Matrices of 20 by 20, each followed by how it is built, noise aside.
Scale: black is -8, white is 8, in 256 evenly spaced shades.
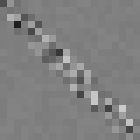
banded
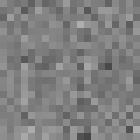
low rank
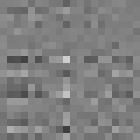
low rank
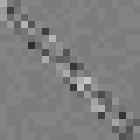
banded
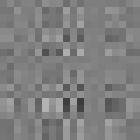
low rank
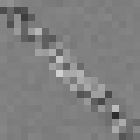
banded
